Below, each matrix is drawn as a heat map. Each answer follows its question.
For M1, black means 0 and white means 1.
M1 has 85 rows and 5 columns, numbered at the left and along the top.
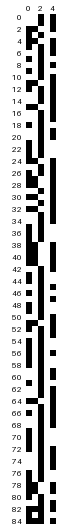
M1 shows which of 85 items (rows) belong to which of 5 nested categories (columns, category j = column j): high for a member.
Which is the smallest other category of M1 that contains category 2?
3
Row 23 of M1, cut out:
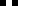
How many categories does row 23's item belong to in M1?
3
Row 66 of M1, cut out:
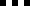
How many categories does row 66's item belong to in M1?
2
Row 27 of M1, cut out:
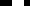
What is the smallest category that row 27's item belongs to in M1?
2
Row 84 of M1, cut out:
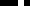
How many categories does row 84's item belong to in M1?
1
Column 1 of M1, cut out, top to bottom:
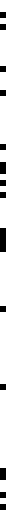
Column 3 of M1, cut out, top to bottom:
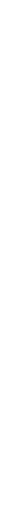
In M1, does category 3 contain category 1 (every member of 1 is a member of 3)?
yes
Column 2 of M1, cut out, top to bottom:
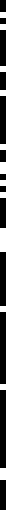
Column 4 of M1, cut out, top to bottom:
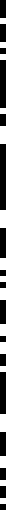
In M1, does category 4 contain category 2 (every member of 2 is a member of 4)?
no
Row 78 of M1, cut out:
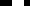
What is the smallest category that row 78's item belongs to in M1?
2
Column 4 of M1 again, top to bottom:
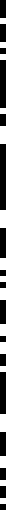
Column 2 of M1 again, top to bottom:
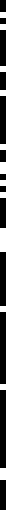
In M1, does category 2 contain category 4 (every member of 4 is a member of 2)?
no
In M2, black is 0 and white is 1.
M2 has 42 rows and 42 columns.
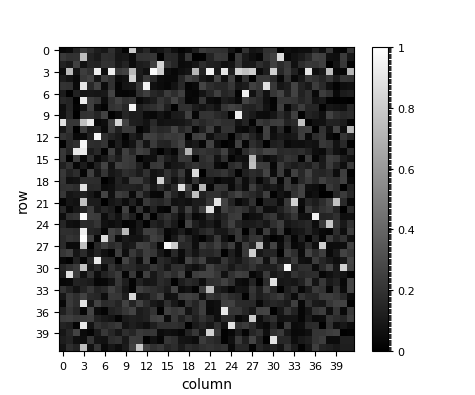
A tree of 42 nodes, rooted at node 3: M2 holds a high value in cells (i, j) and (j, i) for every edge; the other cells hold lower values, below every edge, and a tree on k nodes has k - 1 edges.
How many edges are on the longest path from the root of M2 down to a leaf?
2
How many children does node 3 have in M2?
16
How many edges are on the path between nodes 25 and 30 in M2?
2
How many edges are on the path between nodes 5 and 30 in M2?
2
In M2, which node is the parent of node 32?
30
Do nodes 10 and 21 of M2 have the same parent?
yes
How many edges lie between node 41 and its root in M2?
1
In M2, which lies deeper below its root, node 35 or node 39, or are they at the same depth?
node 39
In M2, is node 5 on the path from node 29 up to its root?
yes
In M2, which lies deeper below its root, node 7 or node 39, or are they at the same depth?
node 39
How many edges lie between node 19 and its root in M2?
1
